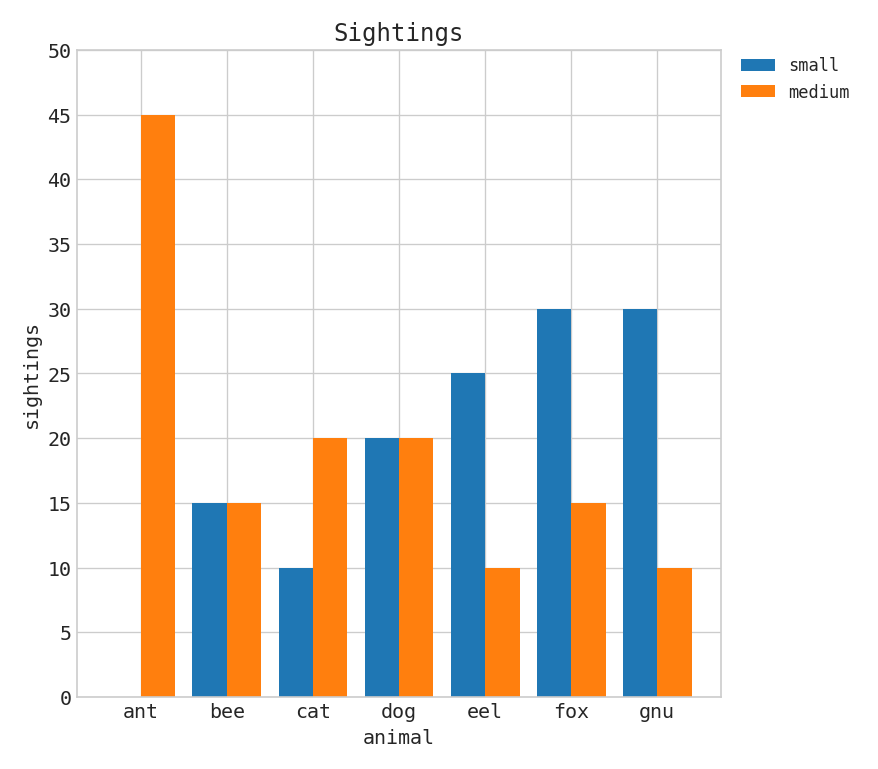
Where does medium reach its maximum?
ant
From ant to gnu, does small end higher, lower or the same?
higher
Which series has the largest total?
medium
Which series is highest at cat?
medium
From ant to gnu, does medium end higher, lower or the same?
lower
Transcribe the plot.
Title: Sightings
x-axis: animal, ticks ant bee cat dog eel fox gnu
y-axis: sightings, ticks 0 5 10 15 20 25 30 35 40 45 50
Legend: small, medium
Values:
small: 0 15 10 20 25 30 30
medium: 45 15 20 20 10 15 10
